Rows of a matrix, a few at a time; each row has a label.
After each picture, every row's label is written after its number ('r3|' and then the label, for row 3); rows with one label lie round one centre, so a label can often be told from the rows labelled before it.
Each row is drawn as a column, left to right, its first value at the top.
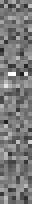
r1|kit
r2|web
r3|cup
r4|cup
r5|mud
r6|kit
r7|cup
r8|mud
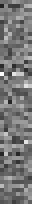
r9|cup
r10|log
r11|kit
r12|cup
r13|cup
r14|cup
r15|mud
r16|mud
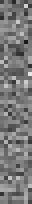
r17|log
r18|mud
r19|log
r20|log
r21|kit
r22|kit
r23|web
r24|cup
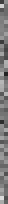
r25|web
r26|kit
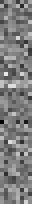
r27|web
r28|cup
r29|mud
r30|mud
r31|web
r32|cup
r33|web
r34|kit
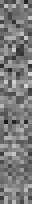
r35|cup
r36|web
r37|log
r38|web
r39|kit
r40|kit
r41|web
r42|cup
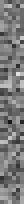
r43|mud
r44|mud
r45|web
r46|log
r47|cup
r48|web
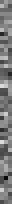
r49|mud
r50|mud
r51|kit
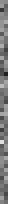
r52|mud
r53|kit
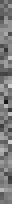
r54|log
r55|kit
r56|mud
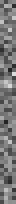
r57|kit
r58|web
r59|mud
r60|cup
